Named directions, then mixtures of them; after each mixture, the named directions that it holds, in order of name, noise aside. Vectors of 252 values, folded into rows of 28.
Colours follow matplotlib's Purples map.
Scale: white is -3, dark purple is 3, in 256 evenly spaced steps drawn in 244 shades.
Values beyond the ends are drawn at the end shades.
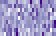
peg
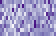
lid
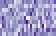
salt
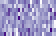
peg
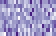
peg, salt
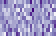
peg, salt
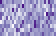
lid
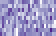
peg, salt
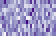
peg, salt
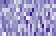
peg, salt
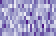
lid, salt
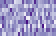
salt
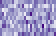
lid, salt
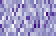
lid, salt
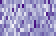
lid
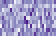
salt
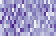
lid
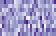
salt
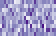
salt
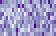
lid, peg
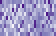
lid
